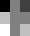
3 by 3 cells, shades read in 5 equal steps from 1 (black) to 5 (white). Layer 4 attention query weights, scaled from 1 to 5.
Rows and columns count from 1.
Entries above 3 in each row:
0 1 2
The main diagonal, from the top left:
1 3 4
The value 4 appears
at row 2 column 1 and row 3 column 3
